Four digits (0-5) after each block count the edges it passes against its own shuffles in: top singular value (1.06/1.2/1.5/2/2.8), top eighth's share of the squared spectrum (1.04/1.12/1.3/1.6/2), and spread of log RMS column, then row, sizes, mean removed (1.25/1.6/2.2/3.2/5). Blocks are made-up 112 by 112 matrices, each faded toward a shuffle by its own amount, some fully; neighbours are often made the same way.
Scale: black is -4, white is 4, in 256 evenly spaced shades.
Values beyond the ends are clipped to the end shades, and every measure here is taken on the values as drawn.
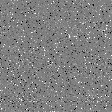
3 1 0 0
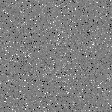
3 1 0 0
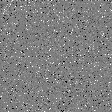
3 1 0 0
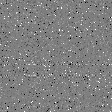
3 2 0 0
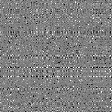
5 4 3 3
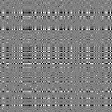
5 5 4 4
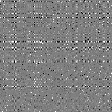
5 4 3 3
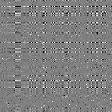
5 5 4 4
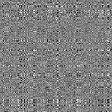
5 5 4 4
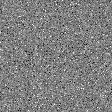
1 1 0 0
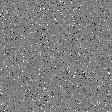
1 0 0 0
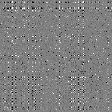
5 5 3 3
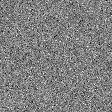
0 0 0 0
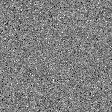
0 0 0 0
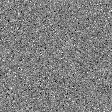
0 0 0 0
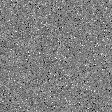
0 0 0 0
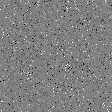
0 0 0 0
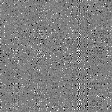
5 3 2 2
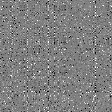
4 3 2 1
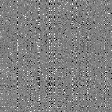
5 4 3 2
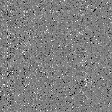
4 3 2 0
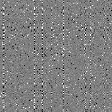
5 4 3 2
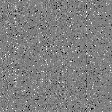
4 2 2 1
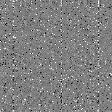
4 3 2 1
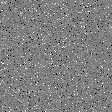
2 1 0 0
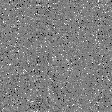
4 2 1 0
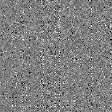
2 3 3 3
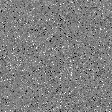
1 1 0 0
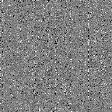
2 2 3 2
